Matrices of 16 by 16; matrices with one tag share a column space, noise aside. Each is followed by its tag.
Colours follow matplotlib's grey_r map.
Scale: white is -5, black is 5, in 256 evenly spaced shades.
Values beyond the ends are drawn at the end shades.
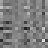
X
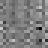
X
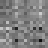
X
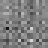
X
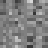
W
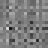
X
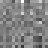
W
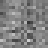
X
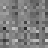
X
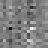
X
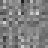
W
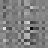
X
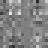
W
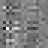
X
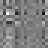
W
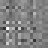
X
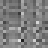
X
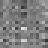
X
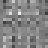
W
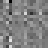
W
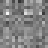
W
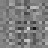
X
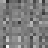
W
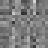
W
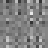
W
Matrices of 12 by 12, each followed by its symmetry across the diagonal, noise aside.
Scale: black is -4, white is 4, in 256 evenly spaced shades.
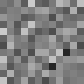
symmetric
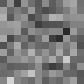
neither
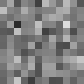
neither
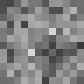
symmetric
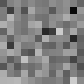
neither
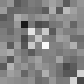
symmetric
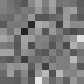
symmetric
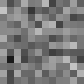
neither
